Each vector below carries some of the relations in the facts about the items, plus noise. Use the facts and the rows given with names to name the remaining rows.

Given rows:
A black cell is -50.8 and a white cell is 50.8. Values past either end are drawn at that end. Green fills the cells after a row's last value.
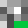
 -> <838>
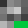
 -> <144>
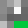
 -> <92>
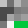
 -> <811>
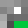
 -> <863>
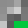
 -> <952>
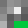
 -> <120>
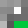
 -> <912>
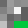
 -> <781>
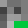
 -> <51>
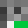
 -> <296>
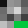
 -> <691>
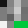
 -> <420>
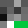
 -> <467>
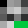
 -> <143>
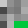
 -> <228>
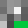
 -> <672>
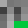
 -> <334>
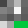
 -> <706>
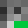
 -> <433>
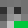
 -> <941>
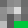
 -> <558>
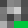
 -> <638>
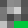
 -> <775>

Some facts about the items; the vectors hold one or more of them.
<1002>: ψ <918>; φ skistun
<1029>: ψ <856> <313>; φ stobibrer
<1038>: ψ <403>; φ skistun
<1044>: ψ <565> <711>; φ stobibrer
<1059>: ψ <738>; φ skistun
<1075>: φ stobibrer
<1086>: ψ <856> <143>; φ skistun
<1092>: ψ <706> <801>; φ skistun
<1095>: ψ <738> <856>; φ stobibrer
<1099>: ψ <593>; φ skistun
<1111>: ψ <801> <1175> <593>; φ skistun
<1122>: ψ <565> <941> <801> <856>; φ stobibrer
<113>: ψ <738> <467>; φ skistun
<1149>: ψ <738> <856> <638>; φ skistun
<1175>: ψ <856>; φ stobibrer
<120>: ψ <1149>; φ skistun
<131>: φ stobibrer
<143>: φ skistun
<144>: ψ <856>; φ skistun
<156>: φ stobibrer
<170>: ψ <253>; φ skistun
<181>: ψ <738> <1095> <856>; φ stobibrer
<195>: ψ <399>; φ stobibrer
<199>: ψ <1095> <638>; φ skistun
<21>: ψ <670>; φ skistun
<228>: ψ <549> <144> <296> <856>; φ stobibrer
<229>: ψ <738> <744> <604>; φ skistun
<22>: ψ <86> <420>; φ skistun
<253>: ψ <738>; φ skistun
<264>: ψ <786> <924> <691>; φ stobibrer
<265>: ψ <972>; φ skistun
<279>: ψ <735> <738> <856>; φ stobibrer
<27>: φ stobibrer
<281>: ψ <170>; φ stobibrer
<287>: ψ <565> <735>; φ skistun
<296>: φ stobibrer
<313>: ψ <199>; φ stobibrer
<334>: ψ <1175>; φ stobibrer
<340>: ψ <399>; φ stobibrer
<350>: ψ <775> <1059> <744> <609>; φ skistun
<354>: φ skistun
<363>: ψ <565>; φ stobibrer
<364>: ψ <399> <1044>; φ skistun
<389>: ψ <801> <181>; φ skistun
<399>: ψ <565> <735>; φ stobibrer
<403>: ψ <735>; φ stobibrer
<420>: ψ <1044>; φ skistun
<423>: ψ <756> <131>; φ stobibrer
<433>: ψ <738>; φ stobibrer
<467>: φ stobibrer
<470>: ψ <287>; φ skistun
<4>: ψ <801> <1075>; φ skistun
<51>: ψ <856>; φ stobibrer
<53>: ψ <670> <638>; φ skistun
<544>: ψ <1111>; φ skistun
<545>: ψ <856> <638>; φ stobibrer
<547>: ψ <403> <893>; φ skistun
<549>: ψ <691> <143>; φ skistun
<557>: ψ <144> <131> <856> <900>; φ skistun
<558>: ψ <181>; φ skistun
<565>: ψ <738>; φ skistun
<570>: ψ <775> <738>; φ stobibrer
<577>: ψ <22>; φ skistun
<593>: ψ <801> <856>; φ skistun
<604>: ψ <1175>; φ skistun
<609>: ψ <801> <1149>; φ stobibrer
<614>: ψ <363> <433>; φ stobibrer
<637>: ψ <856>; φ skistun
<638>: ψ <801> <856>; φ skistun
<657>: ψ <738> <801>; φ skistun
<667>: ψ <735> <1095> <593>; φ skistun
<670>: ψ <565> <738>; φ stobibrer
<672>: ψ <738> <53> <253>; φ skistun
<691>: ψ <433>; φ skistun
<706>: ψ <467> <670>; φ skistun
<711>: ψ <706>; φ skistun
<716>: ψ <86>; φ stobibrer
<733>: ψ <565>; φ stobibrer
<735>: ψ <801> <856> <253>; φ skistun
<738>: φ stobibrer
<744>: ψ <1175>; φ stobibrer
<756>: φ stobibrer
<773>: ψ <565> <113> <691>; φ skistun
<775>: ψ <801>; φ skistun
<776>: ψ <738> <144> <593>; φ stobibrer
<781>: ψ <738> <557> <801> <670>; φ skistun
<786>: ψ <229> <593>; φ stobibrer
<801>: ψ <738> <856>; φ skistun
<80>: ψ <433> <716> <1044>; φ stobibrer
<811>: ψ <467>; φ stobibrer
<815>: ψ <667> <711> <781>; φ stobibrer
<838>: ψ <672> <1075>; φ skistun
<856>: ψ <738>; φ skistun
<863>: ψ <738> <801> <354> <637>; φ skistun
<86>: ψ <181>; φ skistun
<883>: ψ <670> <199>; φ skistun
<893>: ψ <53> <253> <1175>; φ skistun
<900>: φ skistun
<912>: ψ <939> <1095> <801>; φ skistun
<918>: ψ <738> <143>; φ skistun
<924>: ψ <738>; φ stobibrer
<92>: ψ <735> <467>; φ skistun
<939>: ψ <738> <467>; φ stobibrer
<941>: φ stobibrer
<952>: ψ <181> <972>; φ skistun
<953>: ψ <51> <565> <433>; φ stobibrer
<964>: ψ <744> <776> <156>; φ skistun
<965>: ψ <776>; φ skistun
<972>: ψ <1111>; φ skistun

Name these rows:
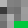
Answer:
<264>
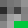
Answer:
<363>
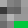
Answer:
<953>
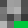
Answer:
<735>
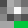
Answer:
<549>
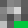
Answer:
<199>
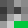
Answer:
<1044>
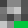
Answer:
<354>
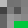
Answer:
<609>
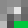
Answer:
<389>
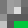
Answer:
<893>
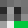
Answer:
<156>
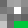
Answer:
<773>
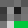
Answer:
<1175>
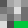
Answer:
<364>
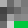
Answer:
<939>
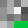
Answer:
<557>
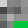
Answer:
<279>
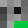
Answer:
<403>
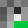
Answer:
<716>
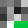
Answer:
<131>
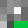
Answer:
<883>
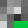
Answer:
<229>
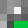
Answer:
<657>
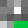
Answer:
<113>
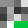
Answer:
<756>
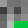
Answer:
<776>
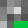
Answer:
<1149>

